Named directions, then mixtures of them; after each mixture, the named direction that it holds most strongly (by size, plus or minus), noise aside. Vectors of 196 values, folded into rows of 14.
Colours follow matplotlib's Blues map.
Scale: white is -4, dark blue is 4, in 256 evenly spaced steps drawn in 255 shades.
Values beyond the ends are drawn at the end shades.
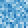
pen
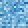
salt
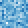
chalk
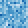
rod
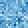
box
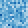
rod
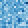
salt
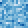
chalk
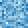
chalk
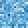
salt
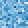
salt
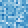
chalk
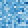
salt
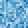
pen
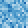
pen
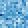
box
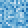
chalk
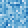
rod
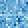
box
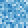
pen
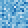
salt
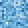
chalk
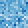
box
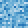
salt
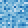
salt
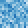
pen
